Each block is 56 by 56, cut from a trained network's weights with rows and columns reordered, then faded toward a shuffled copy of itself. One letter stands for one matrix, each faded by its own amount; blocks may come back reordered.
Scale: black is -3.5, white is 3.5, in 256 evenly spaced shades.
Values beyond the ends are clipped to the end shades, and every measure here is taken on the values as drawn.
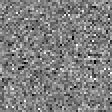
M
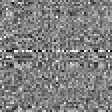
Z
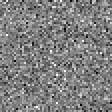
M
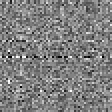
Z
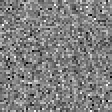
M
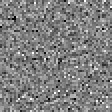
M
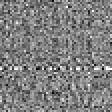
Z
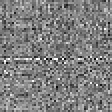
Z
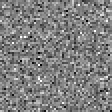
M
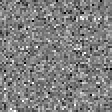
M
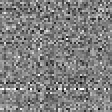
Z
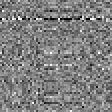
Z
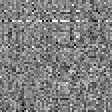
Z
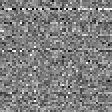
Z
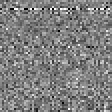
Z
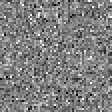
M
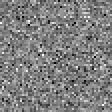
M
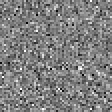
M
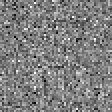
M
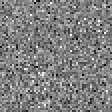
M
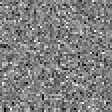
M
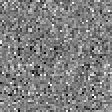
M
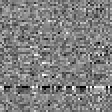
Z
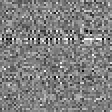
Z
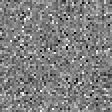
M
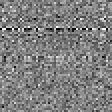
Z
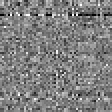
Z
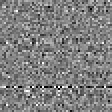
Z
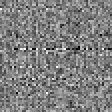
Z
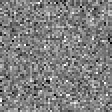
M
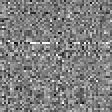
Z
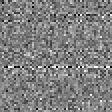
Z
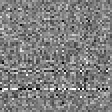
Z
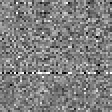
Z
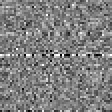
Z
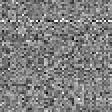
Z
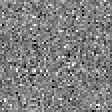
M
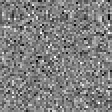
M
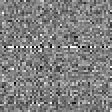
Z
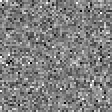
M
